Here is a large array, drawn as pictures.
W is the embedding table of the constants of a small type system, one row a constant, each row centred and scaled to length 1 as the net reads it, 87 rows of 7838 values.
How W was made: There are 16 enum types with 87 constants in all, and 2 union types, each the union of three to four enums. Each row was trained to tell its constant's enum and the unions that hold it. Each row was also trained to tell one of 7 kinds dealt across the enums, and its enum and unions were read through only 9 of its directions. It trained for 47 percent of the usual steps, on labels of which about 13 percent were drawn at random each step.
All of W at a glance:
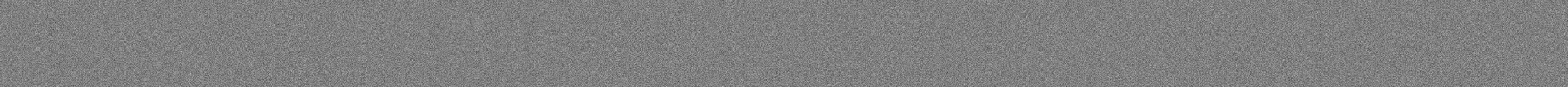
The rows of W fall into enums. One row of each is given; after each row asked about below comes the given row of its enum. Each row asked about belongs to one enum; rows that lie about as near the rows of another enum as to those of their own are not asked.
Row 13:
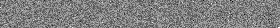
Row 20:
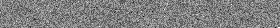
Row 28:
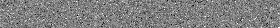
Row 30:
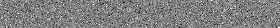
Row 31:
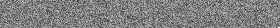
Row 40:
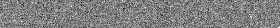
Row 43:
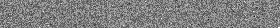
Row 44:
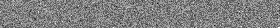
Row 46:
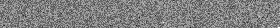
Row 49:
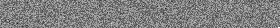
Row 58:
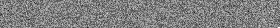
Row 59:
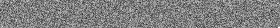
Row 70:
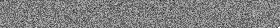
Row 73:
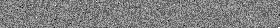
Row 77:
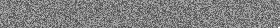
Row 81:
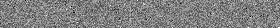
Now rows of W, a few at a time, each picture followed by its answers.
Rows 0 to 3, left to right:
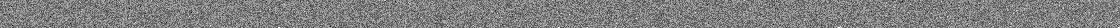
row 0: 43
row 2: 31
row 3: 81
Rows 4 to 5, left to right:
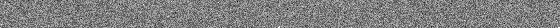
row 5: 49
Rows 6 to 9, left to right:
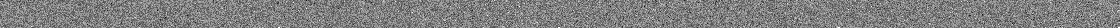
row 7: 28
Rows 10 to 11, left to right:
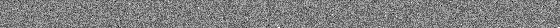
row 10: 40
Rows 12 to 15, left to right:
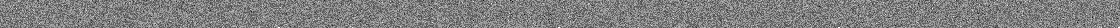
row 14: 44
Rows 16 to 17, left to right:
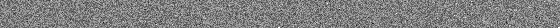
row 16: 13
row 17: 13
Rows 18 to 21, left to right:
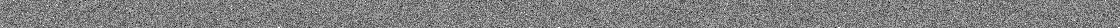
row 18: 70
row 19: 28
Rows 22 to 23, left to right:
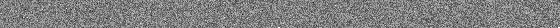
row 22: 70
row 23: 49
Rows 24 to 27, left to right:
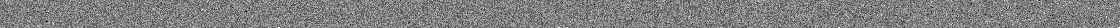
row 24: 73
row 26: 73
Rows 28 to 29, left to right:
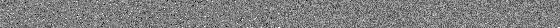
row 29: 20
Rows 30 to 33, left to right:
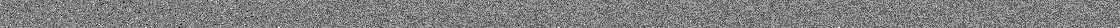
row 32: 43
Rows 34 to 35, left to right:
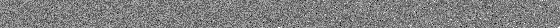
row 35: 59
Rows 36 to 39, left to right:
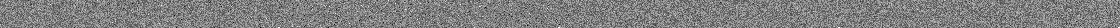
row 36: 28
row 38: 73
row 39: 13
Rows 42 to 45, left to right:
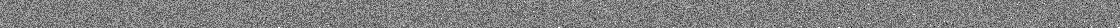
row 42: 49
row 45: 40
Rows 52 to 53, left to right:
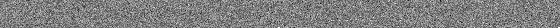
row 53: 59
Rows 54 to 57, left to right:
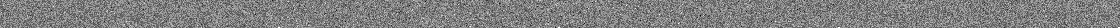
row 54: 43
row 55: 59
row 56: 44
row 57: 73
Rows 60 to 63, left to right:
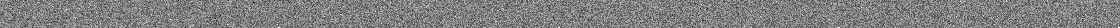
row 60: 59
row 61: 44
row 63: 43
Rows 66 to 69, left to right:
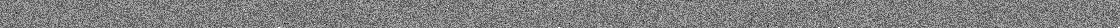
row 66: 44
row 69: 13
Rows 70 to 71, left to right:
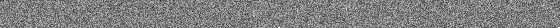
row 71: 73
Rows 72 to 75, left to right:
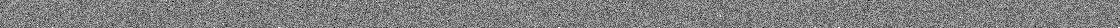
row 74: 81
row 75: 70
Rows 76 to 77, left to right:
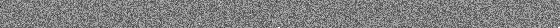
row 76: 44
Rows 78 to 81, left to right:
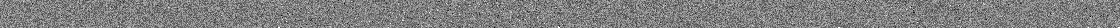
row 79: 31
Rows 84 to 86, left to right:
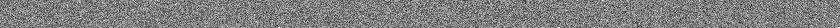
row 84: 13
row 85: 59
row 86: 20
